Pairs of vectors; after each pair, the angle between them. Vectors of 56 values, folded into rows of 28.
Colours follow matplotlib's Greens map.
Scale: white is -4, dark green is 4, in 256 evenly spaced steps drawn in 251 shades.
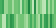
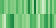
nearly parallel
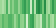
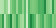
partly aligned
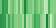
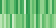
partly opposed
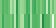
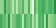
orthogonal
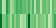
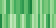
partly aligned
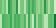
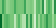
partly opposed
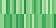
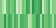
partly aligned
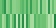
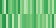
partly opposed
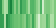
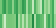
orthogonal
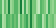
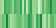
partly aligned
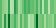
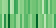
nearly parallel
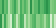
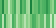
nearly parallel
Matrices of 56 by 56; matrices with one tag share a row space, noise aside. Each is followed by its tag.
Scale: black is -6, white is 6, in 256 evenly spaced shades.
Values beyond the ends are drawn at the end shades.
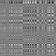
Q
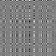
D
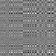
Q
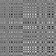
Q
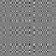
D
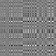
Q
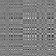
Q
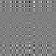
D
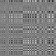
Q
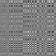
Q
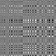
Q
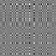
D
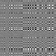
Q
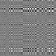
Q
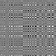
Q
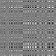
Q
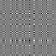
D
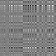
Q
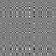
D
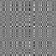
D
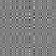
D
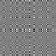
D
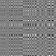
Q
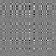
D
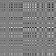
Q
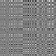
Q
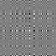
D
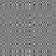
D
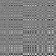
Q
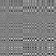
Q
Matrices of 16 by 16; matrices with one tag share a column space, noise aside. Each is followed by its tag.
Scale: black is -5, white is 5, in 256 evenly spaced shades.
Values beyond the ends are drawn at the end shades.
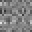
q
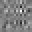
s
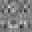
s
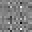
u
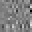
s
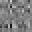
s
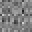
q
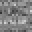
q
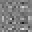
u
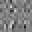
s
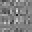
q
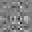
u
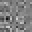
u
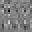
s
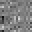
u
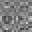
u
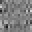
s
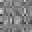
q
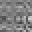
u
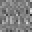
q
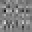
s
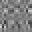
s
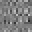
q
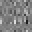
q
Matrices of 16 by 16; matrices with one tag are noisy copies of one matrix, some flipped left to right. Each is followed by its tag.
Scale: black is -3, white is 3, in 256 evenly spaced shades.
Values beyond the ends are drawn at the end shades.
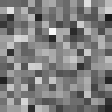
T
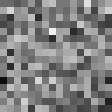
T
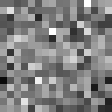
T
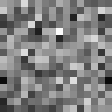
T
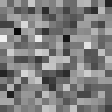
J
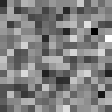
J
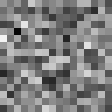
J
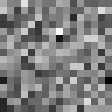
T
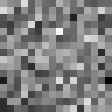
T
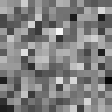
T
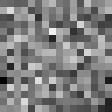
T
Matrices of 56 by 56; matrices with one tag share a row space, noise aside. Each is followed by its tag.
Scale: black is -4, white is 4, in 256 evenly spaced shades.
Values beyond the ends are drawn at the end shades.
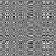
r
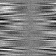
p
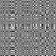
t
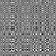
t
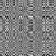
r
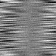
p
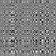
t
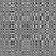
t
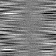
p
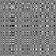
t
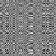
r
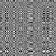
r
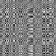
r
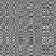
r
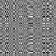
r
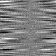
p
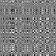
t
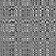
t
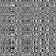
t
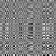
r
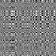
t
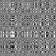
t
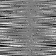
p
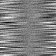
p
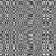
r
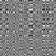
r
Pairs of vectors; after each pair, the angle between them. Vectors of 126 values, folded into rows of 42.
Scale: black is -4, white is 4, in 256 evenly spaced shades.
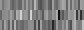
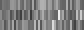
nearly opposite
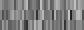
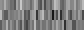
partly aligned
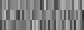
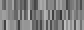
orthogonal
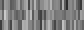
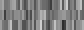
nearly opposite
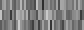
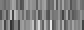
partly opposed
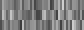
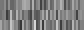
partly aligned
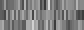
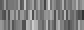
nearly parallel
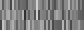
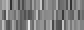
partly aligned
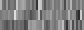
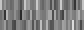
orthogonal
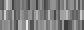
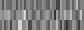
partly aligned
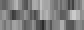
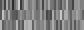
orthogonal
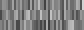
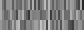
nearly opposite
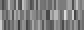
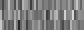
nearly parallel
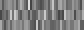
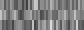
orthogonal
